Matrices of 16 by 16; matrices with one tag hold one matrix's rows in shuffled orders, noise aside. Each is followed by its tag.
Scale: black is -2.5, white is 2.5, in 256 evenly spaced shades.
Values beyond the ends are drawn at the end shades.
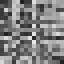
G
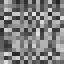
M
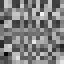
M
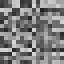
G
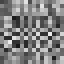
M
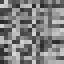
G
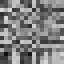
G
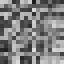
G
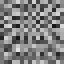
M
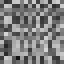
M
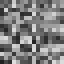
G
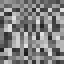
M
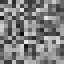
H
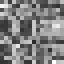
G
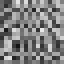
M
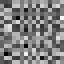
M
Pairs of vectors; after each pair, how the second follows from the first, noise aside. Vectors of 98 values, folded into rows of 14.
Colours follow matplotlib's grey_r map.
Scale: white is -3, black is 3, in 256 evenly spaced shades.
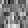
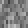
shrunk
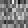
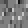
partly zeroed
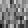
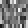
sign-scrambled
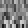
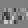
partly zeroed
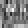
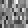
shuffled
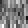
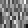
shuffled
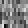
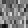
sign-scrambled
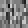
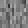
shrunk
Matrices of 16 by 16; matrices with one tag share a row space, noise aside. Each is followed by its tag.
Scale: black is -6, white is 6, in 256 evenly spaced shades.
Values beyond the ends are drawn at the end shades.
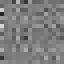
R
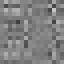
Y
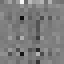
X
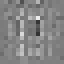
X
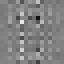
X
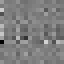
R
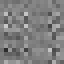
Y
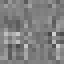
Y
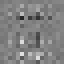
X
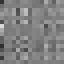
R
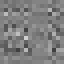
Y
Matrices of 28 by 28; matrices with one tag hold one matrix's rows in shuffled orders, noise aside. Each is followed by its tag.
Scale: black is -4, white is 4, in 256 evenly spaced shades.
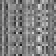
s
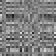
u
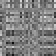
u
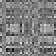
u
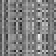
s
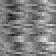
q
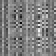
s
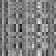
s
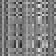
s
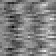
q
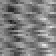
q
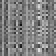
s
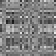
u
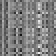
s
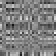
u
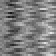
q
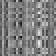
s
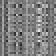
s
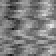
q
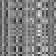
s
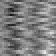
q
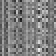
s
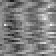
q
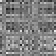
u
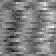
q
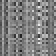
s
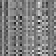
s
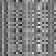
s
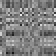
u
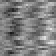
q
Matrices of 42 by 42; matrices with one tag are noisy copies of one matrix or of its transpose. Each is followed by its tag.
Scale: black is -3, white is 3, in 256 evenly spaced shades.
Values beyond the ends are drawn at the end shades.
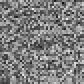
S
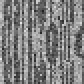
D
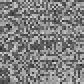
S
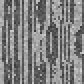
D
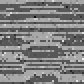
D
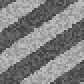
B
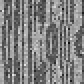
D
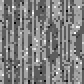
D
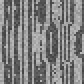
D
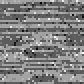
D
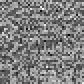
S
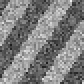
B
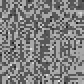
S
